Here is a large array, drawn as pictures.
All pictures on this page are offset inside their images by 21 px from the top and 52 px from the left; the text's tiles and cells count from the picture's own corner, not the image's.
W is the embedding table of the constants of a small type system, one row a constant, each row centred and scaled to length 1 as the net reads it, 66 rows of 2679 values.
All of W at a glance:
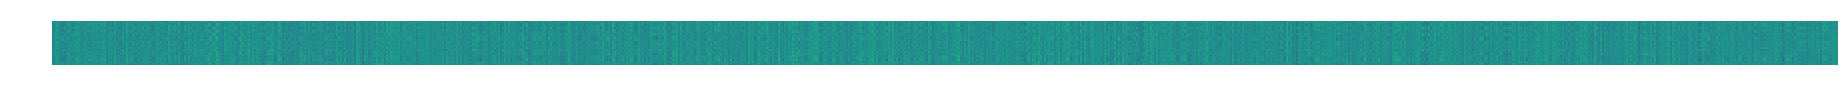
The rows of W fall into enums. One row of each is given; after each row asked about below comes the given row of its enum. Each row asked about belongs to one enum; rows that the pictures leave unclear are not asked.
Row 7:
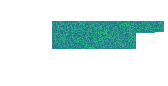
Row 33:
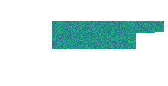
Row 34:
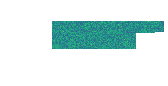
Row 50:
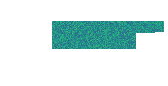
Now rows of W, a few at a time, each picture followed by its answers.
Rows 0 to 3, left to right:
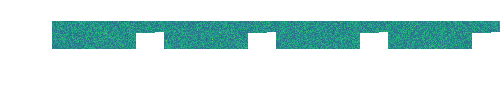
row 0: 7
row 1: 34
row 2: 33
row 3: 50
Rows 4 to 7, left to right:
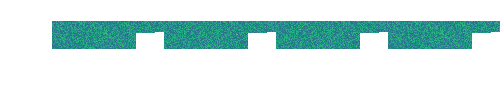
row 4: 7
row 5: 50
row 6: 50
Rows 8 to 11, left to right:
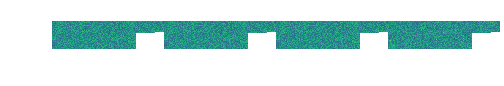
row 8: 33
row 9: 33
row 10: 33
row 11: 34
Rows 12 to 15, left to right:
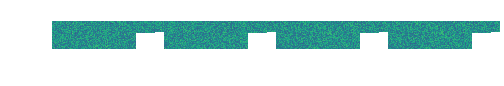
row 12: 50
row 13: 33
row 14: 7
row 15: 7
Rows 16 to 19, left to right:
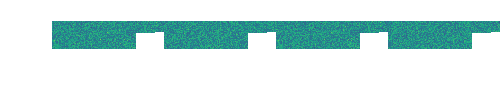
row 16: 34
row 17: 50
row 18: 34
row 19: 33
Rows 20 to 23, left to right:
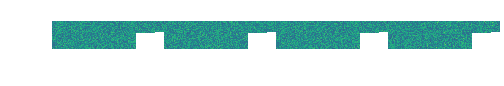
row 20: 33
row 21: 50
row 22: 33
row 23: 34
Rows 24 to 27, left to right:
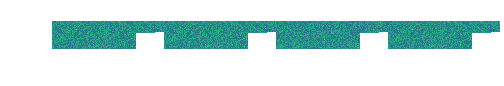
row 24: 50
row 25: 50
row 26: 34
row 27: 50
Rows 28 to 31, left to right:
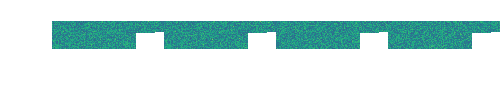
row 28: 34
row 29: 34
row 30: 33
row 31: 50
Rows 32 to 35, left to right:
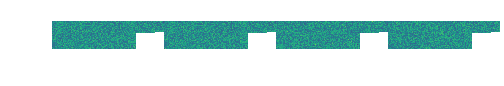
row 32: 33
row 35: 7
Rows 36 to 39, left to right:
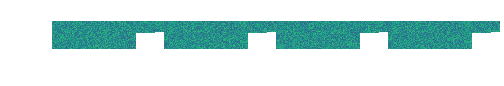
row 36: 50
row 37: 33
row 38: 34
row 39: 33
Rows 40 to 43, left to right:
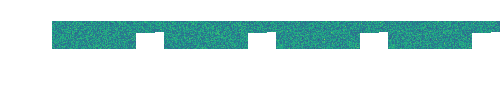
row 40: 50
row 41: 7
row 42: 34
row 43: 34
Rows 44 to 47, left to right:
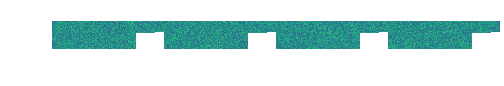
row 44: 33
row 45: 50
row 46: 7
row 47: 34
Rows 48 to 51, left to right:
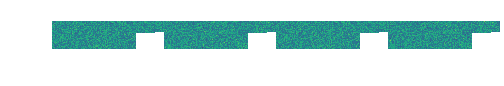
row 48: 50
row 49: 34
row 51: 34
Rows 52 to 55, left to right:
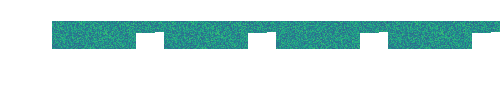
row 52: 7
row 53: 7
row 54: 33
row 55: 7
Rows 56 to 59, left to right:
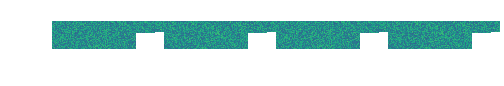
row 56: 50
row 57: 7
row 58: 50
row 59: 7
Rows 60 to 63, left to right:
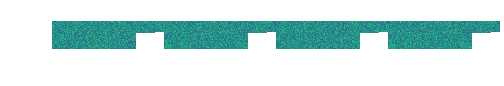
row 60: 50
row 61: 34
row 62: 33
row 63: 34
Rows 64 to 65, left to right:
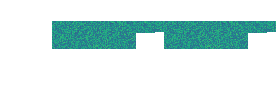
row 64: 50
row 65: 50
